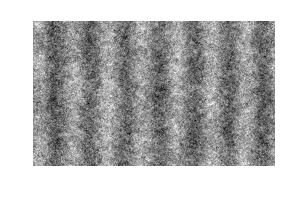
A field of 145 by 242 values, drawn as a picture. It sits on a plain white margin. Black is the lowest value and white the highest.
Average level on the scale: 50%. Slope: none. Grain: blotchy. Histogram: bell-shaped. Stripes: upright, repeating 7 times.
